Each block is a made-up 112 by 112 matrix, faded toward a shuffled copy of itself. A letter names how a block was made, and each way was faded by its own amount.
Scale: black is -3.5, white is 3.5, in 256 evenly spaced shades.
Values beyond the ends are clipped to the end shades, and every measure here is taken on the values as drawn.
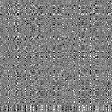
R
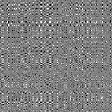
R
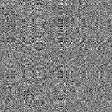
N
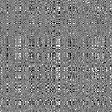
R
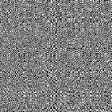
N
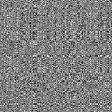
N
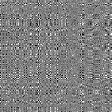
R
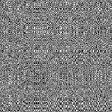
N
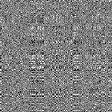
N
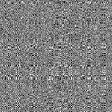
N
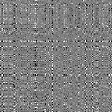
R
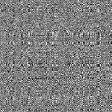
N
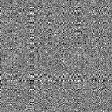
N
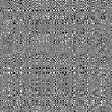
R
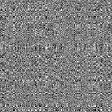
N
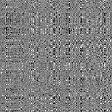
R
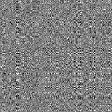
N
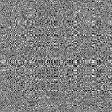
N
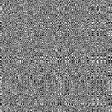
N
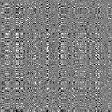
R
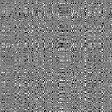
R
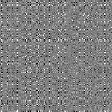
R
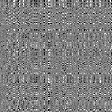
R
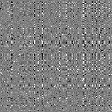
R
